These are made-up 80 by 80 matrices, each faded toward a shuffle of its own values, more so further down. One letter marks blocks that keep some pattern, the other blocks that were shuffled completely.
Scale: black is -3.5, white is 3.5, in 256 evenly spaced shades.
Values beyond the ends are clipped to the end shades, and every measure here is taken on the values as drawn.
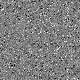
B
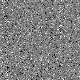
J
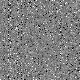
J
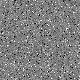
B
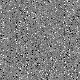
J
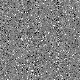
J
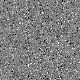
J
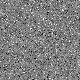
B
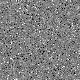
B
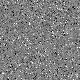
B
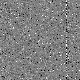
J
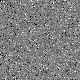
B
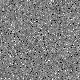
B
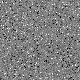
B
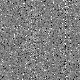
J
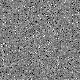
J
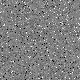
B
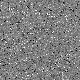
B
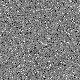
B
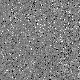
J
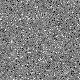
B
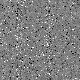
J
